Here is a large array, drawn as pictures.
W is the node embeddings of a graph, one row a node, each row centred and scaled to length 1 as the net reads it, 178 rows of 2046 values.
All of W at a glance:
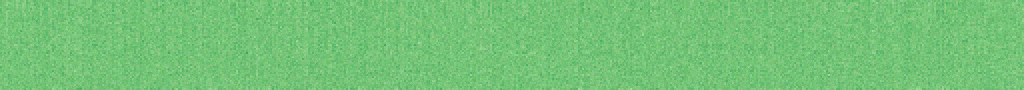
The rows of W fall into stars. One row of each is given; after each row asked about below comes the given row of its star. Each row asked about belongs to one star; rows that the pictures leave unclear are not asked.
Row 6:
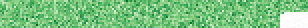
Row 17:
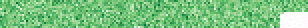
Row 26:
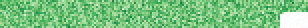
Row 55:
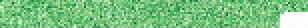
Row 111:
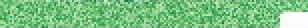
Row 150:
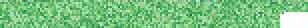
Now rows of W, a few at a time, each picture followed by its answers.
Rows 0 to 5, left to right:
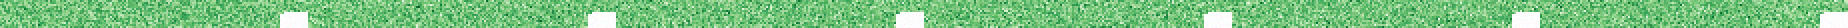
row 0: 55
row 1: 26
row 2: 55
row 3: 6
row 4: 111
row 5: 111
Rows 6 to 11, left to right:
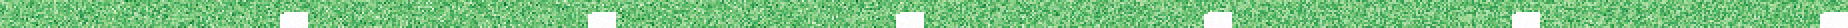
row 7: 6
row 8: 6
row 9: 111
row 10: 6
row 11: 55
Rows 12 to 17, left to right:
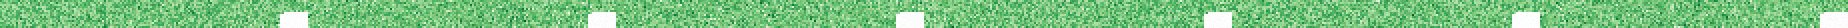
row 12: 55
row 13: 111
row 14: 17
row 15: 6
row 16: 111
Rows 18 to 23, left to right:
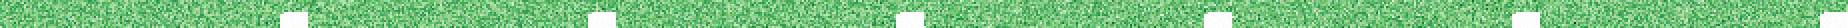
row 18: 17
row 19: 17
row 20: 6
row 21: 111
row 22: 6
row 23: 6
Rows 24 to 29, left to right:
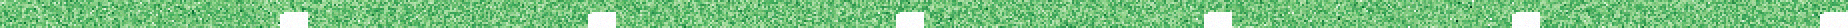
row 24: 55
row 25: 111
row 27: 6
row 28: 17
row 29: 55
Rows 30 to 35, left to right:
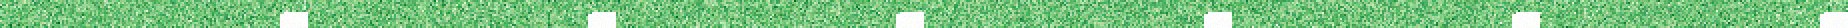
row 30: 111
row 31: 6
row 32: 26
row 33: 6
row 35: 111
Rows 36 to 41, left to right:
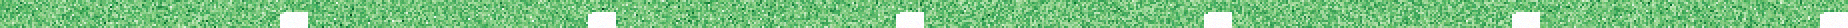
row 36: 26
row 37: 17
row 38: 17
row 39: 26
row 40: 26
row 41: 17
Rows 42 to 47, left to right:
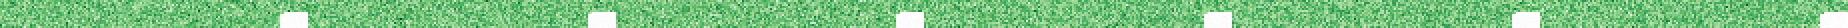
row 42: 55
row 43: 26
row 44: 6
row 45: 55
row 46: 55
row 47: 55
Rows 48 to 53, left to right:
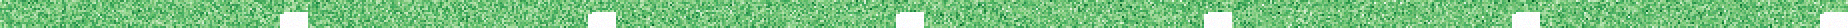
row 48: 150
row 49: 26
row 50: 6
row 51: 6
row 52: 150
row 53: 111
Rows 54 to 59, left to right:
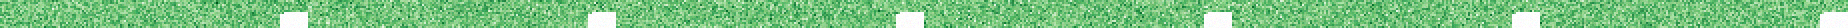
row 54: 150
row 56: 55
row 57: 111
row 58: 111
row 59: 111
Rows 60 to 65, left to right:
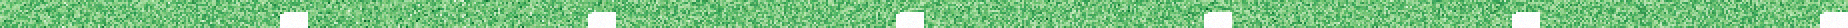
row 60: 55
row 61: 26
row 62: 111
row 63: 26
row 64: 150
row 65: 111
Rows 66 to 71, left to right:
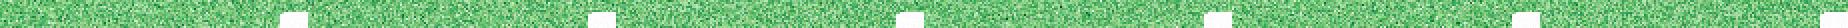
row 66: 26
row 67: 17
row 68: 26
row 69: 26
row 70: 17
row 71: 6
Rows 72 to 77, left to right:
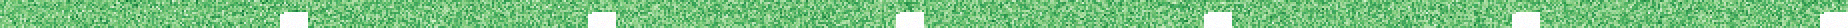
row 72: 6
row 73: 6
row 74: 55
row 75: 6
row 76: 17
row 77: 150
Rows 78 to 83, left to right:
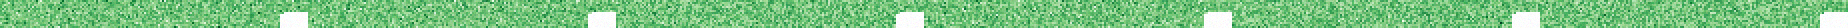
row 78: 150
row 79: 26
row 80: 111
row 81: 26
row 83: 26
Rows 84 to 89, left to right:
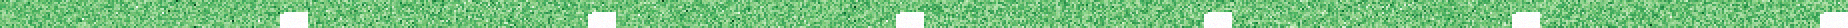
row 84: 26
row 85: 6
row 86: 26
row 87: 17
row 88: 55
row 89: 111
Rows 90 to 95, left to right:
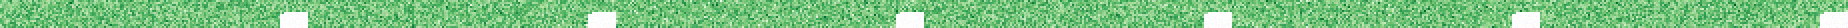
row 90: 6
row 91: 55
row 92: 111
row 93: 17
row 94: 55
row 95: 55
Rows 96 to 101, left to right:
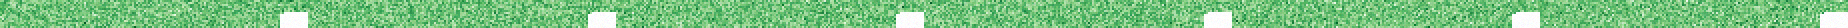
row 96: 6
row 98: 111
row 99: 55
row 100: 26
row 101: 26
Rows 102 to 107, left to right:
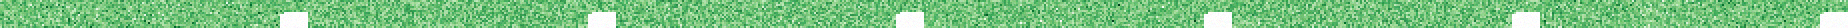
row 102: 150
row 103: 55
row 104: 26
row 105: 26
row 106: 26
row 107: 26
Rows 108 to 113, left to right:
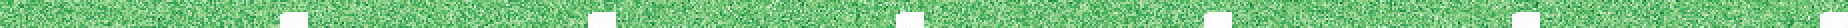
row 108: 111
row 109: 150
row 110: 6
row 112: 17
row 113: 17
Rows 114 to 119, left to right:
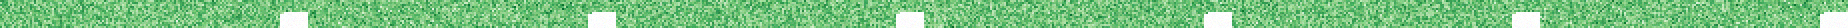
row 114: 26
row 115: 6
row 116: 111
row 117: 150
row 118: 17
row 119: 6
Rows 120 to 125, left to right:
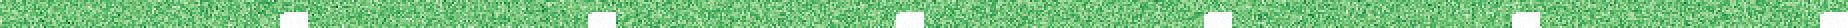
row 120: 150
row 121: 17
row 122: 26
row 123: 55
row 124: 6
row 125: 17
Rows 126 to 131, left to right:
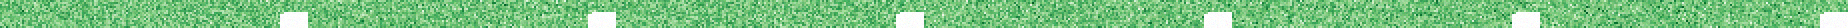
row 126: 26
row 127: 6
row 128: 150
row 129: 17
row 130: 55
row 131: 150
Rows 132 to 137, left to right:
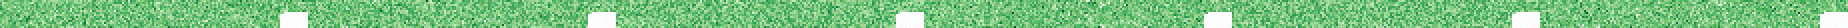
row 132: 6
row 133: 111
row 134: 111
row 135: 150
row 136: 26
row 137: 150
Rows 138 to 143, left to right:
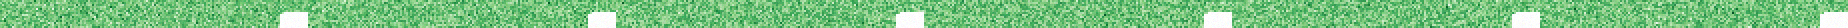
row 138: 26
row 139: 111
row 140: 55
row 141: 111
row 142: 111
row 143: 55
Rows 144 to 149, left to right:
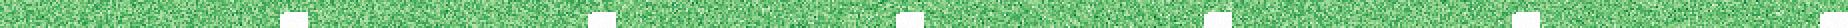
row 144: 6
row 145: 150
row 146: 6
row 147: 111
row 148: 26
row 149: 55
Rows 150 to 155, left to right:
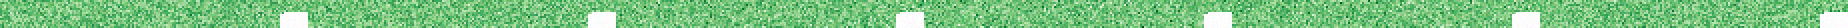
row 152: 17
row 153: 150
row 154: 17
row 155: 6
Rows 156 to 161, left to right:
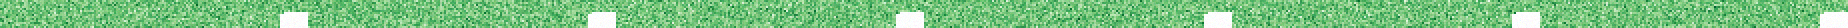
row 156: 6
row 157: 17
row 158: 55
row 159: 55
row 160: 6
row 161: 55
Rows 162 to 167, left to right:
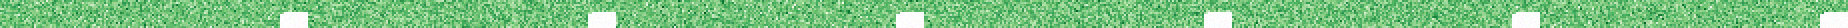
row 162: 17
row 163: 17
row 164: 150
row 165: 26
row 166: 55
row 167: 26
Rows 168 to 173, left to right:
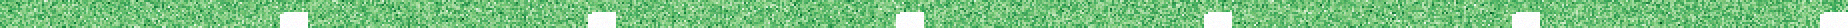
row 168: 17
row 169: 55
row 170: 55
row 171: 150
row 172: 150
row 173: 17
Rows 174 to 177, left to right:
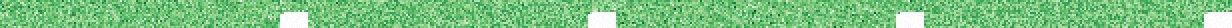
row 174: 17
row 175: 111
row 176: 150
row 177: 17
